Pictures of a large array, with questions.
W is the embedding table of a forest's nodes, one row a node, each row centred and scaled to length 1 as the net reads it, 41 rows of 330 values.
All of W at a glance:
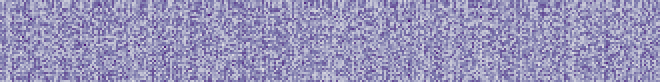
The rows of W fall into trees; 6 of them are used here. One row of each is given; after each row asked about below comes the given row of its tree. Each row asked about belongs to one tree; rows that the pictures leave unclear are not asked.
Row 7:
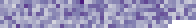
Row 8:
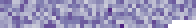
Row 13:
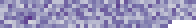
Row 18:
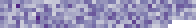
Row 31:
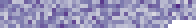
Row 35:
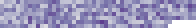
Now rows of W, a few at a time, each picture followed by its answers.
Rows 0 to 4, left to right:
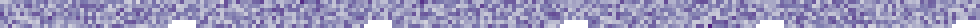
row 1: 7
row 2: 7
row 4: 8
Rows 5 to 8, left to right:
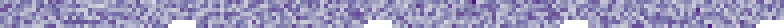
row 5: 8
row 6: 7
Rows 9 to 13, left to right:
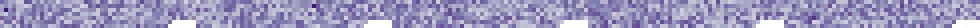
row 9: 31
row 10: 35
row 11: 8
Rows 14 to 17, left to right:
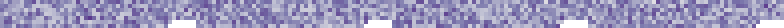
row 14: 7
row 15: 8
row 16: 8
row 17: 31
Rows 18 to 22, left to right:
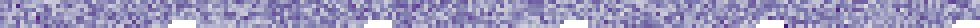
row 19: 7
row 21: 18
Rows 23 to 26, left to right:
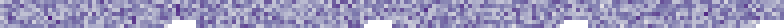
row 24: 8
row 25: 35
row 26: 7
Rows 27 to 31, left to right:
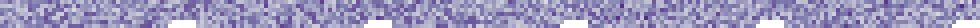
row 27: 35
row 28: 18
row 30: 13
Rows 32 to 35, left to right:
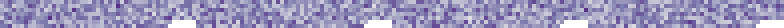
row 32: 13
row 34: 31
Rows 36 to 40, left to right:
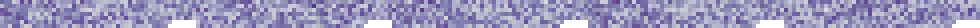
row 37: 35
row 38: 8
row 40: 7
